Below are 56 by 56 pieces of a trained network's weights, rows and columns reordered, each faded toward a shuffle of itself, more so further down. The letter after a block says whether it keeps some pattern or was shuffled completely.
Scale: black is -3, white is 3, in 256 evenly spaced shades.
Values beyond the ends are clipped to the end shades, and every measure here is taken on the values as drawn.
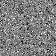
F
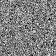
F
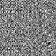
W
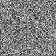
W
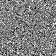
F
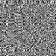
W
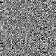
W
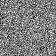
F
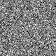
F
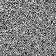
F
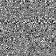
W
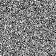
F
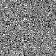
W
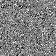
F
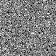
F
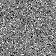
F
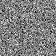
F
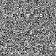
W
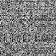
W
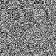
W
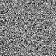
W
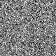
F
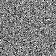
F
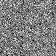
F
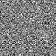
W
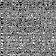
W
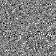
W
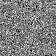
F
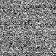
W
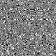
W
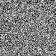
F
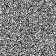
F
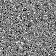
F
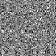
W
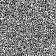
F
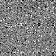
W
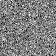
F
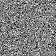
F
